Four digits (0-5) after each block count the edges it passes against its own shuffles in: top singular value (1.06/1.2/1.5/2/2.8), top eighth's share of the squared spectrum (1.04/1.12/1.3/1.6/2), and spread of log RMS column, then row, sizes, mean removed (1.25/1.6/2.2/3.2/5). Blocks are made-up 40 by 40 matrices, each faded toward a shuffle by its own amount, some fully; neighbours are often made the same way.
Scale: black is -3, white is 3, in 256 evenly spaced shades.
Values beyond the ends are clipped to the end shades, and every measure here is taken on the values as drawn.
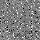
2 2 1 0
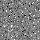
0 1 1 0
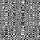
4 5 3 3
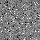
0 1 0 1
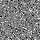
0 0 0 0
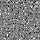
3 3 0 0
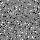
1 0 0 0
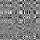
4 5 3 3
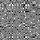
4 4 2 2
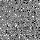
2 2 0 1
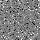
0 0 0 0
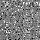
3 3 1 1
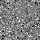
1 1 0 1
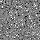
0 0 0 0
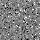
2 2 0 0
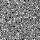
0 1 0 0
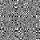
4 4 2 2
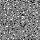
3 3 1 1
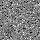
0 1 0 0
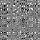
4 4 2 2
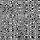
4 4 2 2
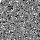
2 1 0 0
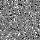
2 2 0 1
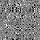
4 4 2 2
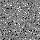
1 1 0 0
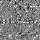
1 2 0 2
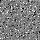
0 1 0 0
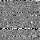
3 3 0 3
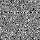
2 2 0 1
